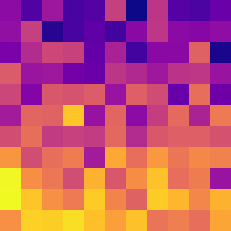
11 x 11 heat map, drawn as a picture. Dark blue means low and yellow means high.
There are no regular stripes. There is an overall slope up to the bottom. No single row or column stands out from its neighbours. Overall the values sit about 50% of the way up the scale. The top middle is the ninth with the lowest average. The ninth with the highest average is the bottom left.
